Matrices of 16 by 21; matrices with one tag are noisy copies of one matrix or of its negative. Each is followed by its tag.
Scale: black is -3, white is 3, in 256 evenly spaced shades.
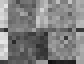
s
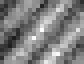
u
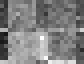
s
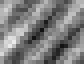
u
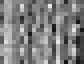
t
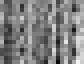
t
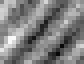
u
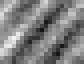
u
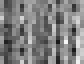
t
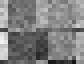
s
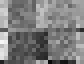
s
